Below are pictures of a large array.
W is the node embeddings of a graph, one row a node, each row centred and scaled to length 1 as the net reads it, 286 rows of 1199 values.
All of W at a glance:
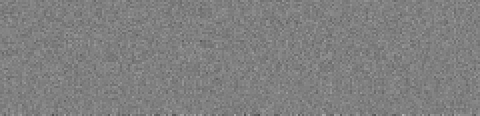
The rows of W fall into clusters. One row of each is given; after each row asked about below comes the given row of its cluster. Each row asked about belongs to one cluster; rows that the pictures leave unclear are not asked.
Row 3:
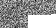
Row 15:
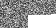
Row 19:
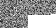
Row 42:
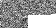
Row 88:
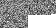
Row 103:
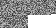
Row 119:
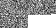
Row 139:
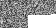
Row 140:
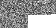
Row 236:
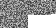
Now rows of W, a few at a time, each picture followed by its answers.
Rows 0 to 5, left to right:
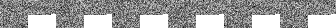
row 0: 3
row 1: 19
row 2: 139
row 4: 3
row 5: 139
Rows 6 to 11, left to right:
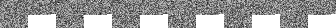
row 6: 140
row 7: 103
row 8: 103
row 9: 236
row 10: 3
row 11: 236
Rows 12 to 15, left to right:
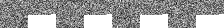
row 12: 42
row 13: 139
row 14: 3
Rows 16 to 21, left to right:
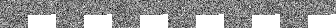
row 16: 103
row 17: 139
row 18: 19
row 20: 119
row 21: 139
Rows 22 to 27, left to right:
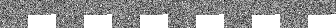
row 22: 119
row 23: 103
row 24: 236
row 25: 139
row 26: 103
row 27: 140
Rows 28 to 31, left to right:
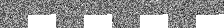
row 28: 15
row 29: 119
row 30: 140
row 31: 140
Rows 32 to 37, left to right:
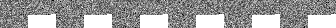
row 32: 139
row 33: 119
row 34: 139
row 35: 140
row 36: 140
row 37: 103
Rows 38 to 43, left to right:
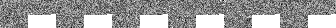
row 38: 3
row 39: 119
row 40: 19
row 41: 119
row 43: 139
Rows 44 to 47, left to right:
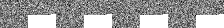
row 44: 139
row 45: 15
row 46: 19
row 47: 15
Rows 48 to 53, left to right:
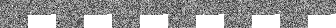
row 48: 103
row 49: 42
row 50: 119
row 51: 19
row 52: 19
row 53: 19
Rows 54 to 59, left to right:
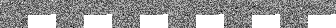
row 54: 42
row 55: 19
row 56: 236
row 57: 236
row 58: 3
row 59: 3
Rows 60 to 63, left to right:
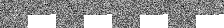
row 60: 19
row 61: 103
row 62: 236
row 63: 103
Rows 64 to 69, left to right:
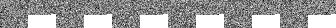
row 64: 119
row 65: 15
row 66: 236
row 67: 3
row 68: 139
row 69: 139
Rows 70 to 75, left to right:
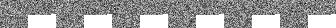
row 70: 119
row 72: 15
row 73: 42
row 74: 42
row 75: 3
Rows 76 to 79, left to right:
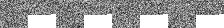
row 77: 3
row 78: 140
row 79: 88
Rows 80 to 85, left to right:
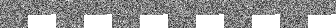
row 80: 42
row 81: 140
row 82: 119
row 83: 119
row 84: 42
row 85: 103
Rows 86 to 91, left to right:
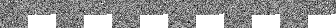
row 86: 19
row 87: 19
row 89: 88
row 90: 103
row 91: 88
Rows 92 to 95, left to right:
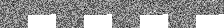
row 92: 15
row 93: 42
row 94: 19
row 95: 140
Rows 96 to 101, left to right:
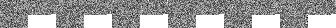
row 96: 19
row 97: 3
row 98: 119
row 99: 15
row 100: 103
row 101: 119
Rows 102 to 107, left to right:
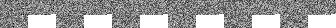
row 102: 139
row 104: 103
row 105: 140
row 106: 139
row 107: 88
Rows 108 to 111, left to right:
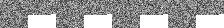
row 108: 42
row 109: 139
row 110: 103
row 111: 42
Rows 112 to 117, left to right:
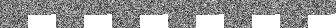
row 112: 103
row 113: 119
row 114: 42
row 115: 140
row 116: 103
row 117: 42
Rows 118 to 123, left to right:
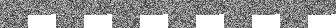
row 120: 42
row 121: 88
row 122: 236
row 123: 88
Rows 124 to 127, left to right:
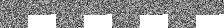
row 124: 140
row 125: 15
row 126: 19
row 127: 88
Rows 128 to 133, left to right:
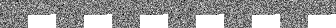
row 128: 139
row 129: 15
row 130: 236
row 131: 15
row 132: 15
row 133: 140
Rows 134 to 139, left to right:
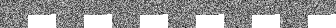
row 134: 15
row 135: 236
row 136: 140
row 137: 19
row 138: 140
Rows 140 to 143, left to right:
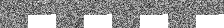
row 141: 42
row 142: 42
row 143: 140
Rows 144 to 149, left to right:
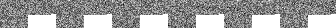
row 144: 119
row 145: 15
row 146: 42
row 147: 3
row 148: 140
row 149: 15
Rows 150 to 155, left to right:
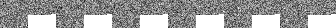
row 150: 236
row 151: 119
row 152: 42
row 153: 19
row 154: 19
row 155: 103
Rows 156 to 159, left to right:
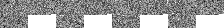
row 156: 103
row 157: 88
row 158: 119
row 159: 19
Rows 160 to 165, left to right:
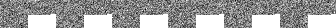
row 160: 3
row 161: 88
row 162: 236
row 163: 3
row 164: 15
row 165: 3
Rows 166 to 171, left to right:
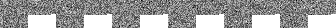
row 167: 119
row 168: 88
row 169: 88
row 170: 3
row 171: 19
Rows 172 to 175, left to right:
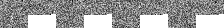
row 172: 3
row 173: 19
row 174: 139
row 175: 3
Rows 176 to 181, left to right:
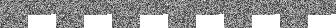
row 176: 88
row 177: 88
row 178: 119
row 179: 236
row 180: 15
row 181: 119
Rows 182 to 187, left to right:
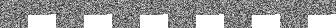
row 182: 140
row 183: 15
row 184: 236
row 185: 119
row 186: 42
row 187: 140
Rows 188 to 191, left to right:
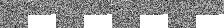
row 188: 3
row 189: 119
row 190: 236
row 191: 139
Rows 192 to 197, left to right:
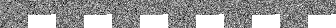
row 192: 88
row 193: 139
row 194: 15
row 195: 236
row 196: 140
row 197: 88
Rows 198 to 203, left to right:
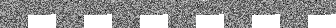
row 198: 236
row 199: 88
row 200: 42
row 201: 3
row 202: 140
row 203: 236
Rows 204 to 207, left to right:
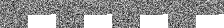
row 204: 15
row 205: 3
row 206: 236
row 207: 140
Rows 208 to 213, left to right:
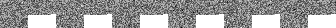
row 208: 42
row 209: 236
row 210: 3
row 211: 140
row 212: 19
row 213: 140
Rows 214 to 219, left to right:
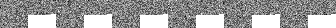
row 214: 236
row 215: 15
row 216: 236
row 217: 42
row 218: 103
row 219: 103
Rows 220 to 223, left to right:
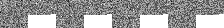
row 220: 3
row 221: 103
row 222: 119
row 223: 236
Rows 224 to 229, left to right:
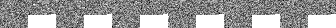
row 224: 140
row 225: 42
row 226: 88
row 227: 140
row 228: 236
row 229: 140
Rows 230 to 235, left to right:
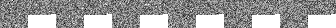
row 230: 140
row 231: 42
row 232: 140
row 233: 140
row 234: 139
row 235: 88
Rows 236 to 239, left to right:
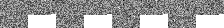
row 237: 103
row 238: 42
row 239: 119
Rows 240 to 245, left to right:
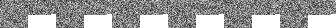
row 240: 88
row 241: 139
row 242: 140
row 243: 3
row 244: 103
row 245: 42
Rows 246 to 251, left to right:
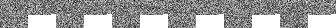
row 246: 119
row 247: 140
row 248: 3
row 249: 19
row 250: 119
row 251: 3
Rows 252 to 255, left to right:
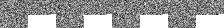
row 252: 140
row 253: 15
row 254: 15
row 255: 42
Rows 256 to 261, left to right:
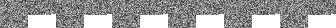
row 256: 88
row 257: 119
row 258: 88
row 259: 15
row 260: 236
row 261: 88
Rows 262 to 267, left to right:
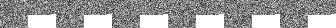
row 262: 19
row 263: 15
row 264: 103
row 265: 42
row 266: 103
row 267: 15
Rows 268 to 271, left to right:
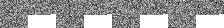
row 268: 19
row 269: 103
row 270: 119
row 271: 88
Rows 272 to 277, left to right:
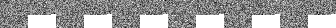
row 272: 103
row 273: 236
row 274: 236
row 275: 88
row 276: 42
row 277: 236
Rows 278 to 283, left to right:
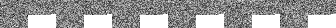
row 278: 15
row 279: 88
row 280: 236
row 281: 42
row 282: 3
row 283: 15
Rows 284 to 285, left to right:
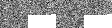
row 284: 103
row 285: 42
